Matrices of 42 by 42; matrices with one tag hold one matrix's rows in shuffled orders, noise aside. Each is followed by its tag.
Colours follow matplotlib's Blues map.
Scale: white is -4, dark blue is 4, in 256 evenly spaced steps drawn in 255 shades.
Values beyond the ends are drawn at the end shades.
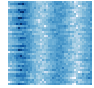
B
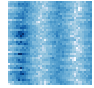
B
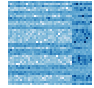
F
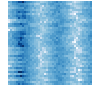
B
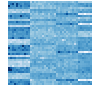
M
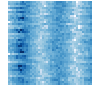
B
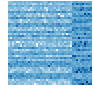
F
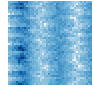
B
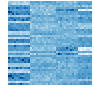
M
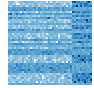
F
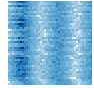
B
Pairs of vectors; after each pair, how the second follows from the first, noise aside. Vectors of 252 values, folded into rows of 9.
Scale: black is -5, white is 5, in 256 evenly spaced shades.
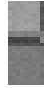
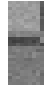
copied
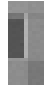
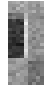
scaled up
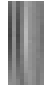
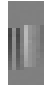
partly zeroed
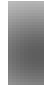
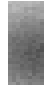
copied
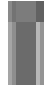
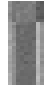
copied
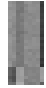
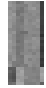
copied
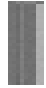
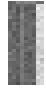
scaled up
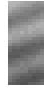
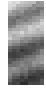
scaled up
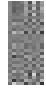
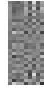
copied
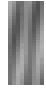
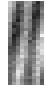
scaled up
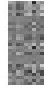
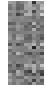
copied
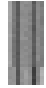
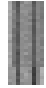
copied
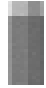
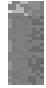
partly zeroed
